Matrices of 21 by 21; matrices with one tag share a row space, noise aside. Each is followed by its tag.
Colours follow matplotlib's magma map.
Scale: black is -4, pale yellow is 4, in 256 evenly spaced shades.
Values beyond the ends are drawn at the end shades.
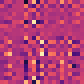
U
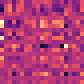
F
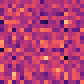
F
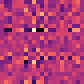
U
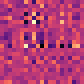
U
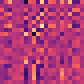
U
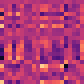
F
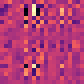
U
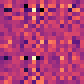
U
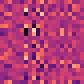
U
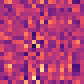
U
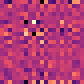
U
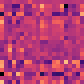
F
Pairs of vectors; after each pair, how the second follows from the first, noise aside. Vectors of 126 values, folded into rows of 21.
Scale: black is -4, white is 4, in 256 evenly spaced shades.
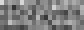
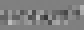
partly zeroed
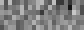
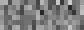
sign-scrambled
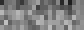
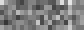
sign-scrambled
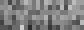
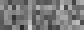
sign-scrambled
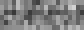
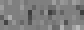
partly zeroed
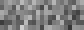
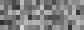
sign-scrambled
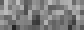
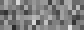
sign-scrambled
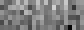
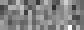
sign-scrambled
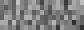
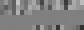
partly zeroed
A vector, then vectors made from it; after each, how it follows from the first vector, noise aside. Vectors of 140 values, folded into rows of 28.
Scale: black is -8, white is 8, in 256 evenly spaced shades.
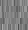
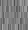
copied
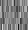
scaled up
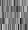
scaled up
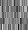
scaled up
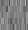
reversed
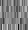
scaled up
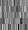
scaled up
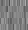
reversed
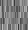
scaled up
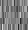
scaled up
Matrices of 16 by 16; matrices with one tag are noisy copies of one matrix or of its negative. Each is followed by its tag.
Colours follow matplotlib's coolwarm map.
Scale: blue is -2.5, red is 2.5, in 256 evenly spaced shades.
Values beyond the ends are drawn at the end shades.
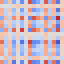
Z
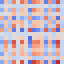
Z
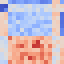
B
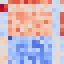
B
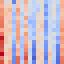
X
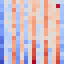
X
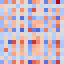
Z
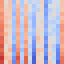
X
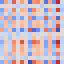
Z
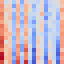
X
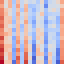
X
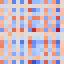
Z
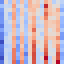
X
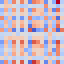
Z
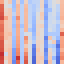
X
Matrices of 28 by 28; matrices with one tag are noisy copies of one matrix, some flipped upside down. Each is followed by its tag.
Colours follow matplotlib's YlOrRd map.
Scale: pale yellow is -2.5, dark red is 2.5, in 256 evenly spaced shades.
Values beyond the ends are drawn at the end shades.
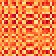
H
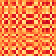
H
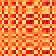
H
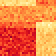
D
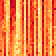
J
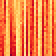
J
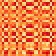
H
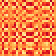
H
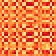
H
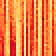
J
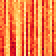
J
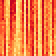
J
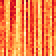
J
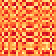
H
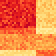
D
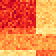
D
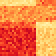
D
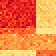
D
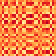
H
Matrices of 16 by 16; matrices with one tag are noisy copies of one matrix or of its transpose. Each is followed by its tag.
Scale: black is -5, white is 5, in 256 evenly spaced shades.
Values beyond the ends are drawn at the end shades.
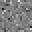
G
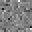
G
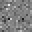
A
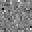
G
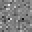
A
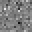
A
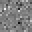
A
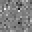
A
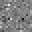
A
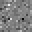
A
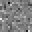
G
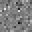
A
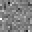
G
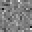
G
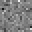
G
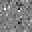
A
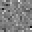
G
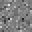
A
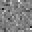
G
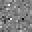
A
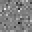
A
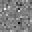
A
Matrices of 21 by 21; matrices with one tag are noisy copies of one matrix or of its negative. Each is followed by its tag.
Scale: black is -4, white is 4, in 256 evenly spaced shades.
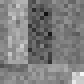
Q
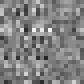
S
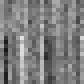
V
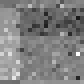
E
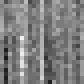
V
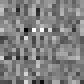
S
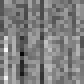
V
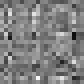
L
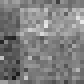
E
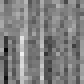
V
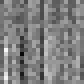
V
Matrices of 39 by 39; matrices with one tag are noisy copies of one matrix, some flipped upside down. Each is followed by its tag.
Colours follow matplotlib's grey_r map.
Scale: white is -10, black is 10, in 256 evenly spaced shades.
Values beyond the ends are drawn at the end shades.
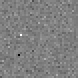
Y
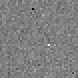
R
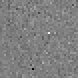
R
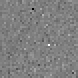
R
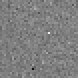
R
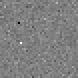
Y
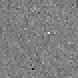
R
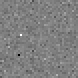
Y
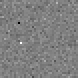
Y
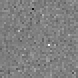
R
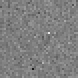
R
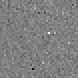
R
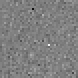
R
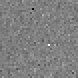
R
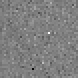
R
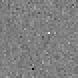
R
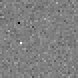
Y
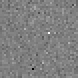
R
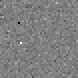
Y
